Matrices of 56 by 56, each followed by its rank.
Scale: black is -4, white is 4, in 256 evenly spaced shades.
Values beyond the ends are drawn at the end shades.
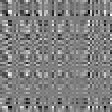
two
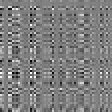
two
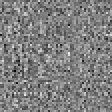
ten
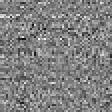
ten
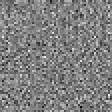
ten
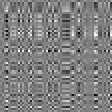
two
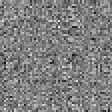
ten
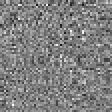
ten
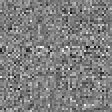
ten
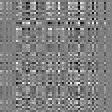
two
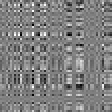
two
